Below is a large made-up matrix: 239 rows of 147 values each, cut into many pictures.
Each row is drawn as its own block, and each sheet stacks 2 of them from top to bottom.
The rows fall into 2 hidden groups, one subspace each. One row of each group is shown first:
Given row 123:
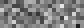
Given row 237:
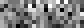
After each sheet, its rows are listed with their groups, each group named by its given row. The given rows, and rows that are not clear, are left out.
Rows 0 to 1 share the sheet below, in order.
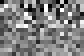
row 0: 237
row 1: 123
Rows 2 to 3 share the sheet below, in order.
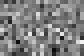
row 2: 123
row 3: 237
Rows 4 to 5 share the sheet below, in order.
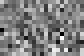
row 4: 237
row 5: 237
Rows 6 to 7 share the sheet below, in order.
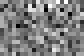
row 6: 237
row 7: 237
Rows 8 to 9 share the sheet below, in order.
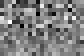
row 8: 123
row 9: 237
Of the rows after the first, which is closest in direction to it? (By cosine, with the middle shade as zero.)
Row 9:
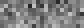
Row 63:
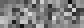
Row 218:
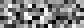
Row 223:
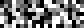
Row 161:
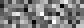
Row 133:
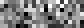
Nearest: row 223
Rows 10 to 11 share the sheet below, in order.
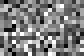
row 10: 123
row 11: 123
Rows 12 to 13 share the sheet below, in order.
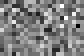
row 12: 123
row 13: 237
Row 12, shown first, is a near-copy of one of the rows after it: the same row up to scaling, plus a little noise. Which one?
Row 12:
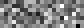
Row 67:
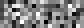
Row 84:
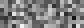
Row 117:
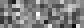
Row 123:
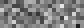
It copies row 123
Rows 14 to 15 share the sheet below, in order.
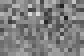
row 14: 123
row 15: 237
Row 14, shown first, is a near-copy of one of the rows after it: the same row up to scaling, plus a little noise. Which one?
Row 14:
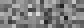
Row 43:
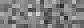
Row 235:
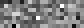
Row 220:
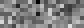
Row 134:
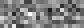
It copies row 43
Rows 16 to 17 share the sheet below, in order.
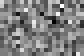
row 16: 237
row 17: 123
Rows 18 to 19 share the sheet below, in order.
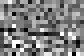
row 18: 123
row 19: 123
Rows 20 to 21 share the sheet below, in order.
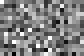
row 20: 237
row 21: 123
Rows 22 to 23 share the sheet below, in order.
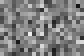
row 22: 237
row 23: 237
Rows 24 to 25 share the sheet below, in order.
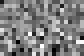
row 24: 237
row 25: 237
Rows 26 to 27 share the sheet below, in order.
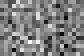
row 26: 123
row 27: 123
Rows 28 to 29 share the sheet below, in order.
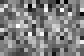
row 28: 237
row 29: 237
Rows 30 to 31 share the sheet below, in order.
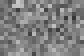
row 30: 123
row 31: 237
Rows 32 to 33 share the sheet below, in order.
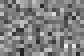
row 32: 123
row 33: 123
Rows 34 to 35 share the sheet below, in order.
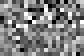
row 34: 237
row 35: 123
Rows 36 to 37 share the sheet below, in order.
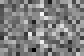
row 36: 237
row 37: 237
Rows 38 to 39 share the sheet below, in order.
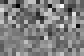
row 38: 123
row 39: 237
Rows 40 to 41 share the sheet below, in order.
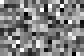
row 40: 237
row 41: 123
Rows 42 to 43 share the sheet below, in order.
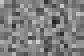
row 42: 237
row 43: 123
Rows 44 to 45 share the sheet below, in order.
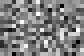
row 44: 123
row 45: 123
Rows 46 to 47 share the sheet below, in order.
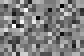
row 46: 123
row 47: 123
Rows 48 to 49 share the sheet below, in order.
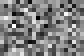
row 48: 123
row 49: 123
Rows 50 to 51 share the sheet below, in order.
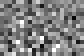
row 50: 123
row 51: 237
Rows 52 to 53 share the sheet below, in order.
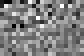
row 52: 123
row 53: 123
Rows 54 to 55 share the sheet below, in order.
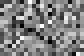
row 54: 123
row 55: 123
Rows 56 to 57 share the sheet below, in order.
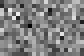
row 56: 123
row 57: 237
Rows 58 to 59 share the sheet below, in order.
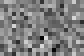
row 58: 123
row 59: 237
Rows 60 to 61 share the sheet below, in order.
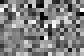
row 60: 237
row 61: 237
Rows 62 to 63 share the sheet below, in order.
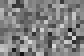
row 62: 123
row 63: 123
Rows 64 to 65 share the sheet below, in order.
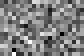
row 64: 123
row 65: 123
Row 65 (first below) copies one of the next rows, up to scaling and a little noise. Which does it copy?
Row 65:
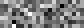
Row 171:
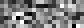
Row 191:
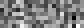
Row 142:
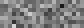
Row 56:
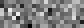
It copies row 142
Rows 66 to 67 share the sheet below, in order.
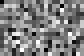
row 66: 237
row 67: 123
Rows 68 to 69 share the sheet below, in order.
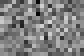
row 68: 123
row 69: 237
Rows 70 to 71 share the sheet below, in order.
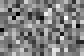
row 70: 123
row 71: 237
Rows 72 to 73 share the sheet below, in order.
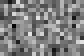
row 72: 123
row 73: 237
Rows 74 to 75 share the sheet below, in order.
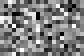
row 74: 123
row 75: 123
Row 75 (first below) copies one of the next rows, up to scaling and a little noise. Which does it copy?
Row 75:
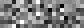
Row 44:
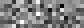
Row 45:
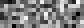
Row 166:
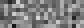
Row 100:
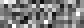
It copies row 44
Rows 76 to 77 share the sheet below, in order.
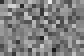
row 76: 237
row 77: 237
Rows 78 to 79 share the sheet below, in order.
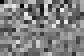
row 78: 237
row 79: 123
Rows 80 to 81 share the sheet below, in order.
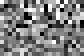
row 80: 237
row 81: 123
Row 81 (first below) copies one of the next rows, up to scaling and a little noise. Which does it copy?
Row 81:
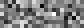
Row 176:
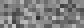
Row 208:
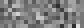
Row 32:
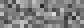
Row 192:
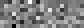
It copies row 32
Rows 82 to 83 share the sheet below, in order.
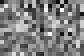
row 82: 237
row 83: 123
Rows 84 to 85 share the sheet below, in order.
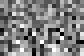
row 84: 123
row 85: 237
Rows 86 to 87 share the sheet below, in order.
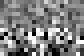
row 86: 237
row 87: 237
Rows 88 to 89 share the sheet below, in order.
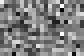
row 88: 237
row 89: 123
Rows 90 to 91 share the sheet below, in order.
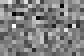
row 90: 123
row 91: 237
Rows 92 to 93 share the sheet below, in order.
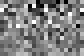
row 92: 237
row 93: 237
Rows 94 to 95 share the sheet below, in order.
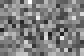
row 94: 123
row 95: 237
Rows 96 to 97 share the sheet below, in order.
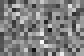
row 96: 123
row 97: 237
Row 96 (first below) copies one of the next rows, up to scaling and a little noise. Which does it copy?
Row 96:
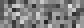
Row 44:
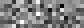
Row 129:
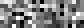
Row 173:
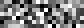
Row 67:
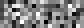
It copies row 67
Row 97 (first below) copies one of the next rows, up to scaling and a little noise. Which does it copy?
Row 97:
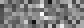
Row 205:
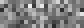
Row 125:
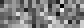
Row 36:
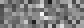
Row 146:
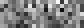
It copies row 36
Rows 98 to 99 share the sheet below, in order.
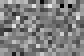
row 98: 123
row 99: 123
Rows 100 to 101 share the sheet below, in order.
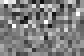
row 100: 123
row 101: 237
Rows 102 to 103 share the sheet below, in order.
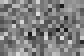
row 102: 123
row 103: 237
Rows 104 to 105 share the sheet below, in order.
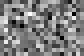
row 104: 123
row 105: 123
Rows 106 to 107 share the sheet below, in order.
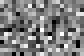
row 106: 237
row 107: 123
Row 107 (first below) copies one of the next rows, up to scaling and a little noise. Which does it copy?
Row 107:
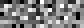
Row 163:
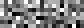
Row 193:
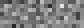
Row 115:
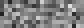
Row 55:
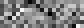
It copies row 193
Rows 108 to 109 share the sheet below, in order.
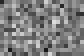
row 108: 237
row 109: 123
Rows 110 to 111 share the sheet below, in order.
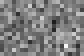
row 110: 237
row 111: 123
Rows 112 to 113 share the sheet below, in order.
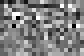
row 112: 123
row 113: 237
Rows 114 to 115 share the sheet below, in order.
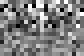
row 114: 237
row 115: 123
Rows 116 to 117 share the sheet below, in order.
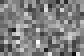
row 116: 237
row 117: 123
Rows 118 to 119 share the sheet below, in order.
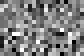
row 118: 237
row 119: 123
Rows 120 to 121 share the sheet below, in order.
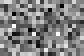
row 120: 123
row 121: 123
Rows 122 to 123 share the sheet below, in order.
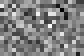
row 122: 123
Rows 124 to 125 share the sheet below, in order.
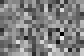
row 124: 237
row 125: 237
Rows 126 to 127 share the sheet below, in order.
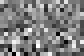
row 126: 237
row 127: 123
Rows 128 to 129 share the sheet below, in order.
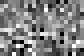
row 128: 237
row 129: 123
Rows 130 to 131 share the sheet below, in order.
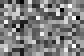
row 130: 123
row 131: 123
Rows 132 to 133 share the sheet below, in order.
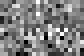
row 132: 123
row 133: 237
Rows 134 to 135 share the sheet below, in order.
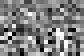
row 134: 123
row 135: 123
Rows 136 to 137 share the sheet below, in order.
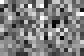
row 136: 237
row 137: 237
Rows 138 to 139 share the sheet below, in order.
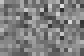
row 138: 237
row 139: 237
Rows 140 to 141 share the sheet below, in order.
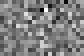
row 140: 237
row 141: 237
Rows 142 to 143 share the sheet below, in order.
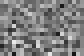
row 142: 123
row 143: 123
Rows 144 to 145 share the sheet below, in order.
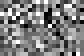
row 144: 123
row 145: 123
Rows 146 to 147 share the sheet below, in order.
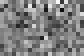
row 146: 237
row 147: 237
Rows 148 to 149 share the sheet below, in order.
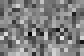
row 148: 123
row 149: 237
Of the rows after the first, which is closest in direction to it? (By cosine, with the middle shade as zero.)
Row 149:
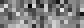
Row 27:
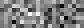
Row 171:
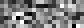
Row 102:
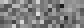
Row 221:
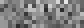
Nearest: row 171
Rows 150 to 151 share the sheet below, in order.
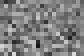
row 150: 123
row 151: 123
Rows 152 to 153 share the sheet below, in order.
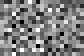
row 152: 123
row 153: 123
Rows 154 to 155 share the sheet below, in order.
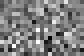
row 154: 237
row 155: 123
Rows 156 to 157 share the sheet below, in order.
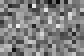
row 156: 237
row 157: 123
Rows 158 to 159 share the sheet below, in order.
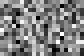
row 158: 123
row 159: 237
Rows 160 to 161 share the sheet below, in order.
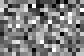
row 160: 237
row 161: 237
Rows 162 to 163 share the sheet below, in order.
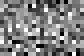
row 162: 237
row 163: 123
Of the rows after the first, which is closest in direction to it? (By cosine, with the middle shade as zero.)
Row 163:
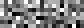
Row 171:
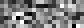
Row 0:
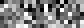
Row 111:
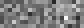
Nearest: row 111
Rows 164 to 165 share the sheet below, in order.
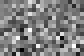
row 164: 123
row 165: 123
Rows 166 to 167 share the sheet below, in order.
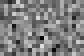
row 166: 123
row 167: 237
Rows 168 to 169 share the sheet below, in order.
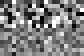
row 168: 237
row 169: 123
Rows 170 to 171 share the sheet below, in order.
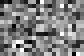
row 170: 123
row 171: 123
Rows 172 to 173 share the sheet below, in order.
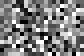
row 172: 123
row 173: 123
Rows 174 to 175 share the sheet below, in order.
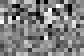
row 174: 123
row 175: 237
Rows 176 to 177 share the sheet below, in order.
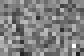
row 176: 123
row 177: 123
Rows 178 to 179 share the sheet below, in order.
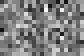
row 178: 237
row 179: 237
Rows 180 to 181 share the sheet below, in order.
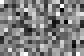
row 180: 237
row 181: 123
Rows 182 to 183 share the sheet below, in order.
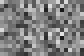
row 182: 237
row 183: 237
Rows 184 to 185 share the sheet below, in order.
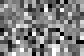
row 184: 237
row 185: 237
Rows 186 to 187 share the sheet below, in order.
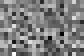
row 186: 123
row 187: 123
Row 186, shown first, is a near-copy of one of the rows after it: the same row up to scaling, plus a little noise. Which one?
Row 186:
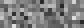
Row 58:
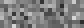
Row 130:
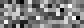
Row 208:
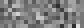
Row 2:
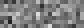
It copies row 58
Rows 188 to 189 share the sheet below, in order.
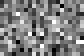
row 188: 237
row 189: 237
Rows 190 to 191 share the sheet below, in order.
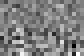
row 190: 123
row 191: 123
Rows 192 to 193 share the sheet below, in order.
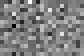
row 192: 123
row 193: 123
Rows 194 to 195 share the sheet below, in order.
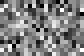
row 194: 237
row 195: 123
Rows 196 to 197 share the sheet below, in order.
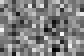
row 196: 237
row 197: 237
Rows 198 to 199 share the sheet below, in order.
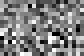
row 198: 237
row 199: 123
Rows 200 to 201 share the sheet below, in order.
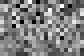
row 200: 123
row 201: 237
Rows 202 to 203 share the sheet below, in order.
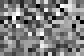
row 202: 123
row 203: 237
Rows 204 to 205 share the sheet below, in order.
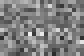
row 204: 123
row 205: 237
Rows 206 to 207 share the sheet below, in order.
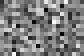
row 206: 237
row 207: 123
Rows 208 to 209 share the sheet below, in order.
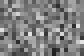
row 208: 123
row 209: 237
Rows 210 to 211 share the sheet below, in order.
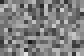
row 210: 237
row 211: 123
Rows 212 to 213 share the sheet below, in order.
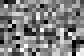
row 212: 123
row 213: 123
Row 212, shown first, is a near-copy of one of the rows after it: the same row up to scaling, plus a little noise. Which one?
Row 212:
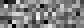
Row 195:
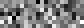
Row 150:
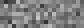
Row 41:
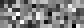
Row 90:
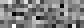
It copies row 150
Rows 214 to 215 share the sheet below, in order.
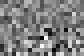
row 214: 123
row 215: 237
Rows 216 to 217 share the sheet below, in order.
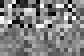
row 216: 123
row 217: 237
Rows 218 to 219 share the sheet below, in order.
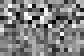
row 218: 237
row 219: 237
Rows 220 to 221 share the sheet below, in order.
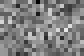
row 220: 123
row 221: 237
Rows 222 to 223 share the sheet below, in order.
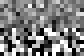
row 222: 237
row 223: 237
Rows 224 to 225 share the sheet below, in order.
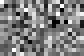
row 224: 237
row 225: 123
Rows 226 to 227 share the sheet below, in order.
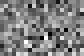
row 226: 237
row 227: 237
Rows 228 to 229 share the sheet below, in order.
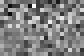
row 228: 237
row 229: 237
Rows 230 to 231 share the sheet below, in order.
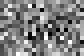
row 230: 237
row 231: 237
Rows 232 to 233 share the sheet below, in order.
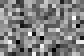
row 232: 123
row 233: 237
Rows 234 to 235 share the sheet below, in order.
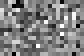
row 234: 123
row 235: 123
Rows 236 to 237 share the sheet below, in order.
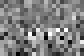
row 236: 123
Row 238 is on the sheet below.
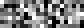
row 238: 237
